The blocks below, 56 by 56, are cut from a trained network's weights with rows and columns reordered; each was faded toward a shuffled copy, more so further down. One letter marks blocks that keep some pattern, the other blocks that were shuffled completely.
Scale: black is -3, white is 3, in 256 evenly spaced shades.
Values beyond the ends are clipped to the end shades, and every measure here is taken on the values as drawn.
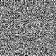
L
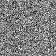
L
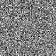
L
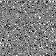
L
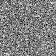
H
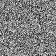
H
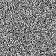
L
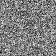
H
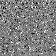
L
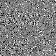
L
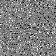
L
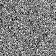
H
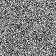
H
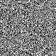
H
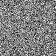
H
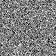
H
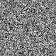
H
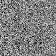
L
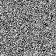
H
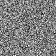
L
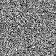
H
